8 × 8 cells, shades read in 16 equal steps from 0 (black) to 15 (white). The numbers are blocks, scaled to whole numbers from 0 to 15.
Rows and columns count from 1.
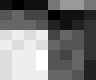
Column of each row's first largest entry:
6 2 1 2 1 4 4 2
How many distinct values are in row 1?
4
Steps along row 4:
up down up down up down down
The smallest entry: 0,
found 2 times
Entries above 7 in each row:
2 0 0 4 4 4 4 4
